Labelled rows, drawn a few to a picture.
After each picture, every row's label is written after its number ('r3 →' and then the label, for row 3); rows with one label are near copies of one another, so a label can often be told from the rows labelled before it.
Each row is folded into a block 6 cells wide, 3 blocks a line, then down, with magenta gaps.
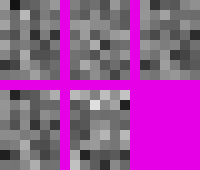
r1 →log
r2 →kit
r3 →log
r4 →log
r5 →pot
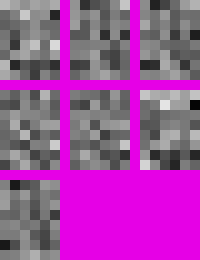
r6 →pot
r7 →log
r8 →log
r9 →kit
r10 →kit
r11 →pot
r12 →log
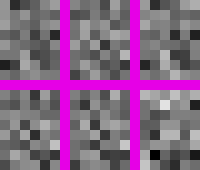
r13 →log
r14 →kit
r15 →log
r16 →kit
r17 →kit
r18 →pot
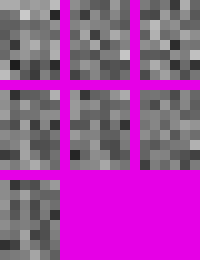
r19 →pot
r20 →kit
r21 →kit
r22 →log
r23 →log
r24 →kit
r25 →log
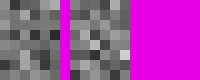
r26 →log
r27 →kit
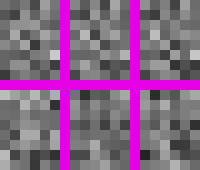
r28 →kit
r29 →kit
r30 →kit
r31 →pot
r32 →log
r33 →log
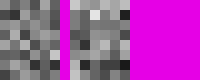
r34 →kit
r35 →pot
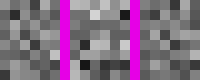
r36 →kit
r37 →pot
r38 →kit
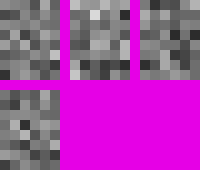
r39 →kit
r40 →pot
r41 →log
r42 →kit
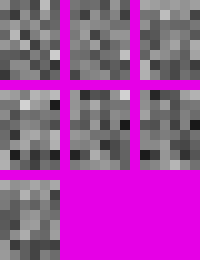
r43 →kit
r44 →kit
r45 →pot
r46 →pot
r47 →log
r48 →log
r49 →pot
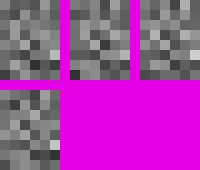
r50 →kit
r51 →kit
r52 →kit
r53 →kit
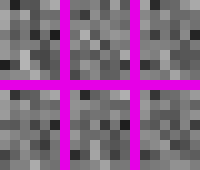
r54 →log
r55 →kit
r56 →log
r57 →log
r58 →log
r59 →log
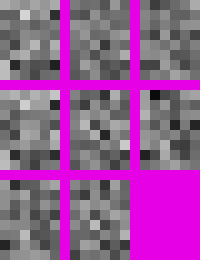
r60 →pot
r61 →kit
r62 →log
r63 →pot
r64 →kit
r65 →log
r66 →log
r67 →kit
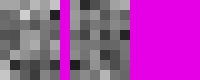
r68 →pot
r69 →log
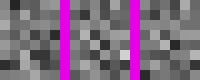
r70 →log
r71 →kit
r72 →kit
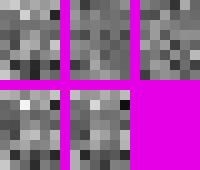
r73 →pot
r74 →log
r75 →kit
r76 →pot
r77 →pot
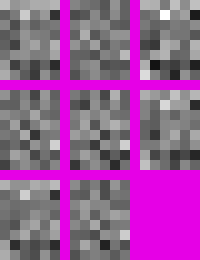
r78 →pot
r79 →kit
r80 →pot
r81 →kit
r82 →kit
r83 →pot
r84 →pot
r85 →kit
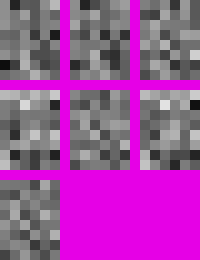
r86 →log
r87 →log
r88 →kit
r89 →pot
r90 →kit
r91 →pot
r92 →kit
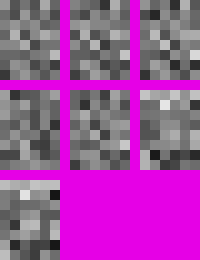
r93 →kit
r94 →kit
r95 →kit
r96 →log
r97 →kit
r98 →pot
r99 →pot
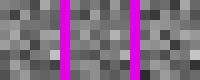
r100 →kit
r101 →kit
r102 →kit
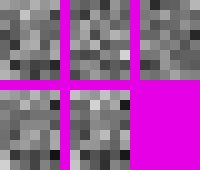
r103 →pot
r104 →kit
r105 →log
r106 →pot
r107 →pot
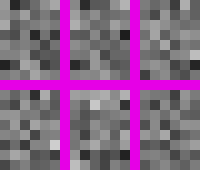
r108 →log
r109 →log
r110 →kit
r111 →kit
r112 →pot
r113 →kit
